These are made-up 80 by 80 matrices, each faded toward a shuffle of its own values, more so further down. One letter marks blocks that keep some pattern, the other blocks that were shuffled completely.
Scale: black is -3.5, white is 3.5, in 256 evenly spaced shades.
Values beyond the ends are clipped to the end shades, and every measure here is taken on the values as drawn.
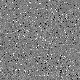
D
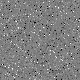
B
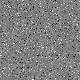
B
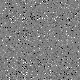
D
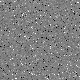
B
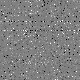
D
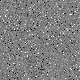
B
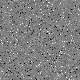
B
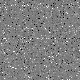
D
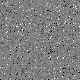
D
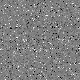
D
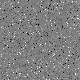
B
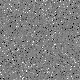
B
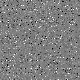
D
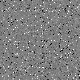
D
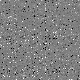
D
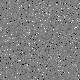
B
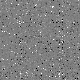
D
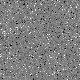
B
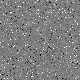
B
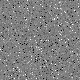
B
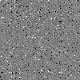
D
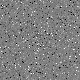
B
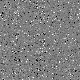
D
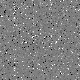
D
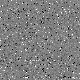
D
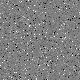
B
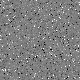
B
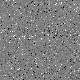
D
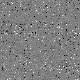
D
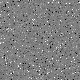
B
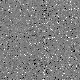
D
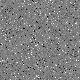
B
